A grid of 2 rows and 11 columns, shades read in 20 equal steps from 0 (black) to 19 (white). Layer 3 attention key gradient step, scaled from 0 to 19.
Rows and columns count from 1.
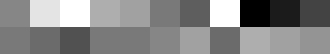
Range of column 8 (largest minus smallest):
11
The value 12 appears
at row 1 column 5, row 2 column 7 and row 2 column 10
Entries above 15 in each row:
3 0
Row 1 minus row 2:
1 9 13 4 3 -1 -5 11 -13 -10 -6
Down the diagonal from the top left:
10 8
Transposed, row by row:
10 9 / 17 8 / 19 6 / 13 9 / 12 9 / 9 10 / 7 12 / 19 8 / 0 13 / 2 12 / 5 11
